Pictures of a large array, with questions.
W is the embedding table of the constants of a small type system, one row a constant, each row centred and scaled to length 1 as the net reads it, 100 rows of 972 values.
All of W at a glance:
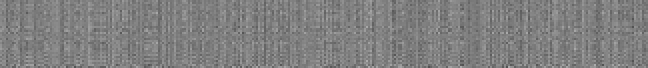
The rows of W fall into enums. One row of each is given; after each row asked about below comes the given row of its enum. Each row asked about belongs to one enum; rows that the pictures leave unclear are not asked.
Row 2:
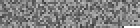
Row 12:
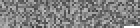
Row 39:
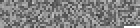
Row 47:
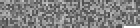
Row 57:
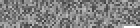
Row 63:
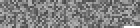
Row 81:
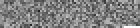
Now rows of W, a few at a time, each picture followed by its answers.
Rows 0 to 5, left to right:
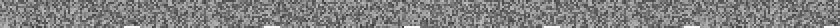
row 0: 12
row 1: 63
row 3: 47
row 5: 12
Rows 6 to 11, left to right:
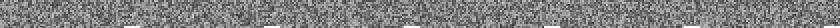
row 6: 39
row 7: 39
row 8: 63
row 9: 2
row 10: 47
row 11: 12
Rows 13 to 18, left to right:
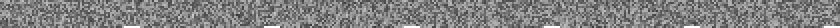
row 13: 47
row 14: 39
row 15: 57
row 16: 63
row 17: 12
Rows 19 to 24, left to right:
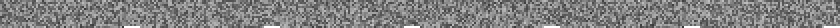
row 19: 2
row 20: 63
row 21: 12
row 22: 57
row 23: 2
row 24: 47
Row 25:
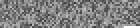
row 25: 57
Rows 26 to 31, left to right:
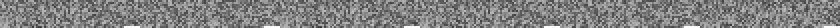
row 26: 12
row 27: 63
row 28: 12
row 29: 12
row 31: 57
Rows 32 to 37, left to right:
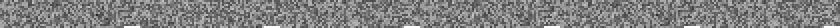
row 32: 39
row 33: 47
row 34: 63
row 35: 39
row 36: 39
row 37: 63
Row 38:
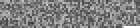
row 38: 47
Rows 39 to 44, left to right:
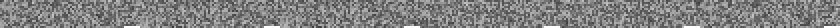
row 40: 12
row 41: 12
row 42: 47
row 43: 47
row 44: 39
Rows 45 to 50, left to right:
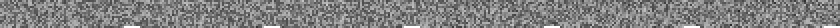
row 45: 63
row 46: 47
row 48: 12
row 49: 57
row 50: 81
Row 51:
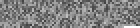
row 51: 57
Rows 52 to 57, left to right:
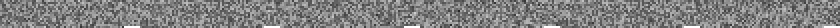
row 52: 2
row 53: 47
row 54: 39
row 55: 81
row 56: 47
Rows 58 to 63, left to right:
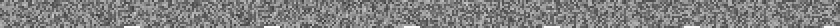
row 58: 39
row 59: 39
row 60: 57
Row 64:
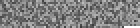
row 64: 2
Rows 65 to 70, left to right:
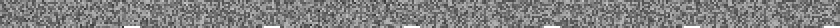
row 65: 2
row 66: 47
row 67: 81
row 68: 63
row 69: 47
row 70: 63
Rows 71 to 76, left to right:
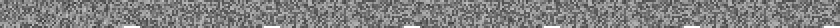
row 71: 57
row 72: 47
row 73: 63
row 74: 47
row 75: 63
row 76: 63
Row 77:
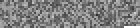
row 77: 39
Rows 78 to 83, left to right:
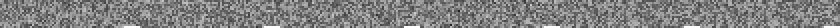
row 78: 57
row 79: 47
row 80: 39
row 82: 63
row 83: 63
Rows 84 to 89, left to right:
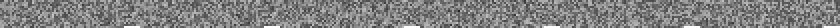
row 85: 39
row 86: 57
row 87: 81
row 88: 63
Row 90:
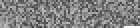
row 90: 12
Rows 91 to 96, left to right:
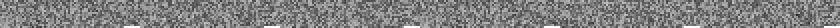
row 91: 12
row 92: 39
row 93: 63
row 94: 12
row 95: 47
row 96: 39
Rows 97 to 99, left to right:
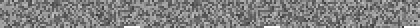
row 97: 39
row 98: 39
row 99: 2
